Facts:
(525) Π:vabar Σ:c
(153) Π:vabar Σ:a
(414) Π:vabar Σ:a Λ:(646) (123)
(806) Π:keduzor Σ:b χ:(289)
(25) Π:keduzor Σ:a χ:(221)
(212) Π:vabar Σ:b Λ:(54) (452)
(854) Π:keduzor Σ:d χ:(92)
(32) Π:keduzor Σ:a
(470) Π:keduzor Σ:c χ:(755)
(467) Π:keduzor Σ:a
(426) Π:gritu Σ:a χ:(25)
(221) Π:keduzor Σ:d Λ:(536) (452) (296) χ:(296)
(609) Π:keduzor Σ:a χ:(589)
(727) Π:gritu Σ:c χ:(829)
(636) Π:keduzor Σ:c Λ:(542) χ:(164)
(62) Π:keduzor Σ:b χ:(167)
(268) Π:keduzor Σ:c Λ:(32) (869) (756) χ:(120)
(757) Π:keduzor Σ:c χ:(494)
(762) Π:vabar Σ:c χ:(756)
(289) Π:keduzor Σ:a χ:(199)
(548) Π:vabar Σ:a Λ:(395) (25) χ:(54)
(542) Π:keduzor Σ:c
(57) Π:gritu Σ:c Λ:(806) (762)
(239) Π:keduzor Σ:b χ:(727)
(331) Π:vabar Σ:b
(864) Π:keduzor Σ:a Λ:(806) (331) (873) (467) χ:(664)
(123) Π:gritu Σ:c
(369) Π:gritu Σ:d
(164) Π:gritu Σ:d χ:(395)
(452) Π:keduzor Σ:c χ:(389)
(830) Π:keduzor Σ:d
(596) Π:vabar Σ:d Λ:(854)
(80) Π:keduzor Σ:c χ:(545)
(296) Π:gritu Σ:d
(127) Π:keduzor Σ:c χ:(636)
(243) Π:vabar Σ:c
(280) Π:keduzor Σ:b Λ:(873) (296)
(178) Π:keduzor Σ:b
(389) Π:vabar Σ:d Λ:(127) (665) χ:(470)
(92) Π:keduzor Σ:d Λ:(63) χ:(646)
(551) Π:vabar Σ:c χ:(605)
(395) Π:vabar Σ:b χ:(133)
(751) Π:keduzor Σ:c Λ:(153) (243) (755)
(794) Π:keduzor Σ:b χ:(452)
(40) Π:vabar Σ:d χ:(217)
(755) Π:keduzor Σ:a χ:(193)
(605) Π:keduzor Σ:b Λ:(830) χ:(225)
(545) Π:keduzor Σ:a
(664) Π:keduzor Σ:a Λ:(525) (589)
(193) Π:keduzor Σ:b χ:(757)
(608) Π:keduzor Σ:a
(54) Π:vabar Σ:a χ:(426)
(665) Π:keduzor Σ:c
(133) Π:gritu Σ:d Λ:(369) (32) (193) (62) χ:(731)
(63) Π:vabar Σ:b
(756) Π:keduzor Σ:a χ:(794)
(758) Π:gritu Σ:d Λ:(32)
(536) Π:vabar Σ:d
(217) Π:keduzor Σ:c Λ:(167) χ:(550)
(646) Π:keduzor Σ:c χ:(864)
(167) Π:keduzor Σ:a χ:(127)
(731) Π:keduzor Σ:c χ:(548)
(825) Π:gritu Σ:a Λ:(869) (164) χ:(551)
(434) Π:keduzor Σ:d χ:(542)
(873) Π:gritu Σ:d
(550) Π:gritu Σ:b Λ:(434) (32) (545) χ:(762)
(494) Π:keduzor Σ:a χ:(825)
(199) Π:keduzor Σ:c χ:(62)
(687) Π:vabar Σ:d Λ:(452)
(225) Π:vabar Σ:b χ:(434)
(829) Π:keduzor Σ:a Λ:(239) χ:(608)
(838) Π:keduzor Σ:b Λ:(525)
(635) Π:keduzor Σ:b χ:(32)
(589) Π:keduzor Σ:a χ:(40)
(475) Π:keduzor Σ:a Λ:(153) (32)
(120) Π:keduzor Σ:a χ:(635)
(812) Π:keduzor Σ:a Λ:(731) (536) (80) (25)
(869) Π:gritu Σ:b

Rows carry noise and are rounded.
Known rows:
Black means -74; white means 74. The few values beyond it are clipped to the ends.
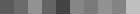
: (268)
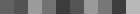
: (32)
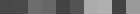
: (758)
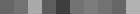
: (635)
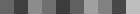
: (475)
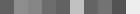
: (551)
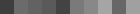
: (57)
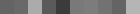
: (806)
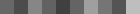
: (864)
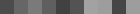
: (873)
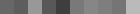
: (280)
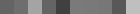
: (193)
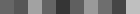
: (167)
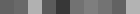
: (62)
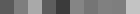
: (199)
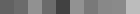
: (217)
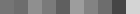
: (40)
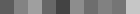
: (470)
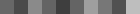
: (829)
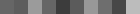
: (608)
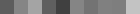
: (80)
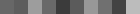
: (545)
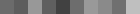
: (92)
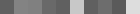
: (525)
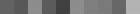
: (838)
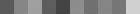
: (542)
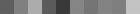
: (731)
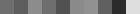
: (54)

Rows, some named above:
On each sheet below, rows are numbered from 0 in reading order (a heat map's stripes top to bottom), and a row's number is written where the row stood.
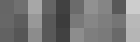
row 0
(434)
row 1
(280)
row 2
(838)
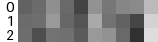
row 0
(217)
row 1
(395)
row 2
(414)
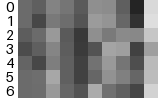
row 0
(153)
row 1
(548)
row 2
(636)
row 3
(164)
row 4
(664)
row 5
(854)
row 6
(395)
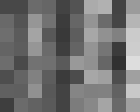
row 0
(758)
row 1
(589)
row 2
(221)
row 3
(494)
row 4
(414)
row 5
(296)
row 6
(605)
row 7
(57)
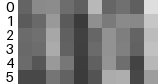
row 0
(243)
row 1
(636)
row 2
(854)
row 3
(830)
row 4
(756)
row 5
(133)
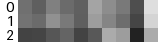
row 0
(596)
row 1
(40)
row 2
(825)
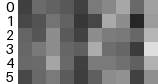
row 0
(57)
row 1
(426)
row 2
(838)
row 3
(225)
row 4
(794)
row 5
(869)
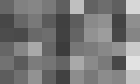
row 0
(762)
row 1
(869)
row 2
(550)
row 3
(452)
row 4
(389)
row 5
(751)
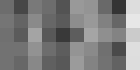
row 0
(548)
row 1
(687)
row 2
(221)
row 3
(536)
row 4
(212)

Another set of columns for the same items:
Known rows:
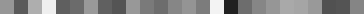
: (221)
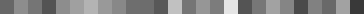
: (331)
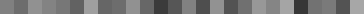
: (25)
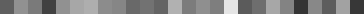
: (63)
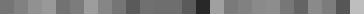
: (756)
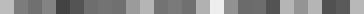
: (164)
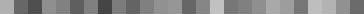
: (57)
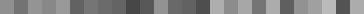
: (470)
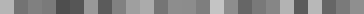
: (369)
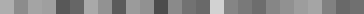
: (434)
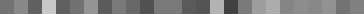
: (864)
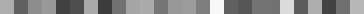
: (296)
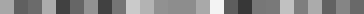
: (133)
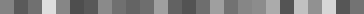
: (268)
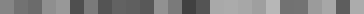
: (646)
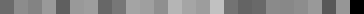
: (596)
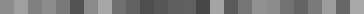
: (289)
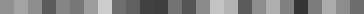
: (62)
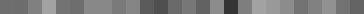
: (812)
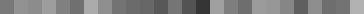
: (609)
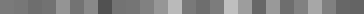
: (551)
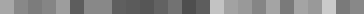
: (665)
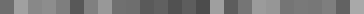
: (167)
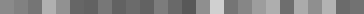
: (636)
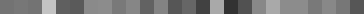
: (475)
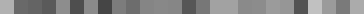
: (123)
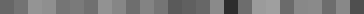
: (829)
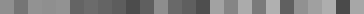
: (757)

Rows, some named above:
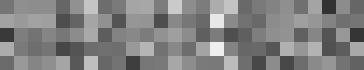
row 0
(40)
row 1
(434)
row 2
(414)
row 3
(164)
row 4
(525)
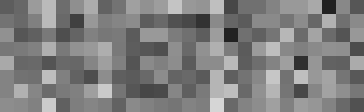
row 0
(687)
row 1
(32)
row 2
(825)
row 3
(280)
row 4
(869)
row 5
(751)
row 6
(806)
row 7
(92)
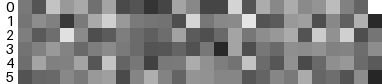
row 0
(452)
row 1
(225)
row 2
(268)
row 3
(755)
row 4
(525)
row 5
(548)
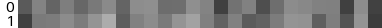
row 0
(153)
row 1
(414)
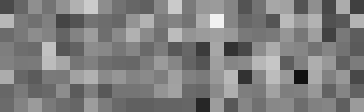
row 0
(212)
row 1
(164)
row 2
(536)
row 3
(475)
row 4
(217)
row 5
(550)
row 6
(243)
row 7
(494)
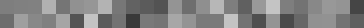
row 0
(280)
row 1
(525)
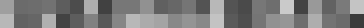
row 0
(426)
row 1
(758)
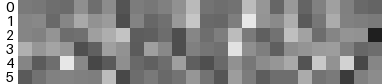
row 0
(551)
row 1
(762)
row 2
(605)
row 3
(434)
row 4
(268)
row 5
(54)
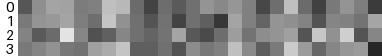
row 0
(838)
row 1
(589)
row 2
(268)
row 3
(605)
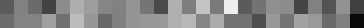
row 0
(395)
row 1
(389)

